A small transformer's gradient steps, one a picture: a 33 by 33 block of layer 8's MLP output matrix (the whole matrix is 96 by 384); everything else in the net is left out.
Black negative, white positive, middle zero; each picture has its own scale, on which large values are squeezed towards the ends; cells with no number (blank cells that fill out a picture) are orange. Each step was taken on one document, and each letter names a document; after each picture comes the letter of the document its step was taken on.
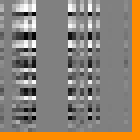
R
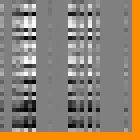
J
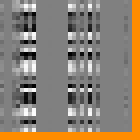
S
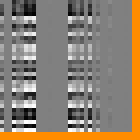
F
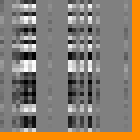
S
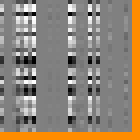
R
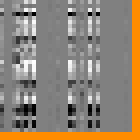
R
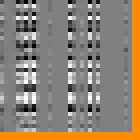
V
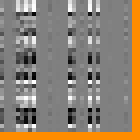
R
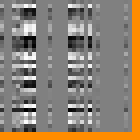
J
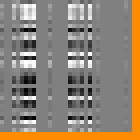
J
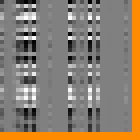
V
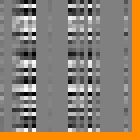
S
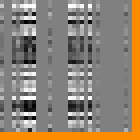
J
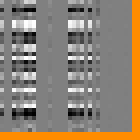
F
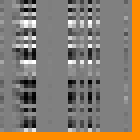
S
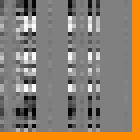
V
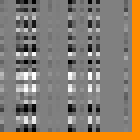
V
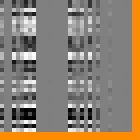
F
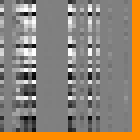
R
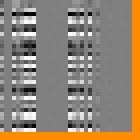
F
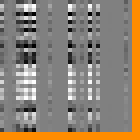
V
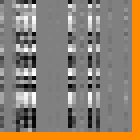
R
